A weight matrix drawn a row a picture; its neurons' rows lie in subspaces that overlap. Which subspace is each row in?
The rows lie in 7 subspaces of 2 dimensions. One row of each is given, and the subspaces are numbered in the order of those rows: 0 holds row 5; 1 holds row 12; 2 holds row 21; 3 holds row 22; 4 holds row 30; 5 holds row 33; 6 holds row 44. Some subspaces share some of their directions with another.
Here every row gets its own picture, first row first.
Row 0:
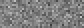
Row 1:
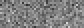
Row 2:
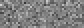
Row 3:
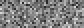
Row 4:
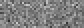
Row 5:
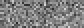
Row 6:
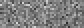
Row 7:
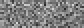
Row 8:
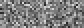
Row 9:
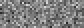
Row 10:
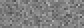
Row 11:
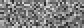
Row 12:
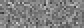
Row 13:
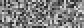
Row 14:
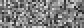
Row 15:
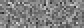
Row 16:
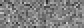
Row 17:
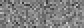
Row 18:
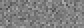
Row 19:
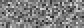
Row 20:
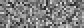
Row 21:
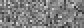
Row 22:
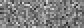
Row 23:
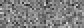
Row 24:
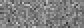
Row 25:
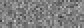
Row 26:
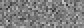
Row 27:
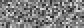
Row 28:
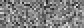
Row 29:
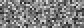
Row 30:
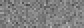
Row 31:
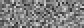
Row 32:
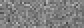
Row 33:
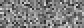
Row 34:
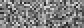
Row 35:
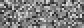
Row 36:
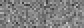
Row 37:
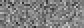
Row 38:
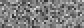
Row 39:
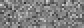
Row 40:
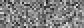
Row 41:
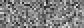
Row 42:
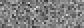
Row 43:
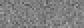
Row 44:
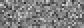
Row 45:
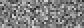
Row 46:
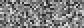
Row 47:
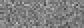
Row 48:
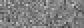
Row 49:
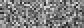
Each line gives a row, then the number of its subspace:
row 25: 2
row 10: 4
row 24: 3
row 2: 6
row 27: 1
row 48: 2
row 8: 5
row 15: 1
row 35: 6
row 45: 3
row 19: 1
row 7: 0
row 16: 6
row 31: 0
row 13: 2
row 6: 3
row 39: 6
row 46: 4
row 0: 4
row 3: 0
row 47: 0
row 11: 0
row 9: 0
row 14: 2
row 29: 0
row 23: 5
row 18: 5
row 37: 5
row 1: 1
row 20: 1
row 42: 3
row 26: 5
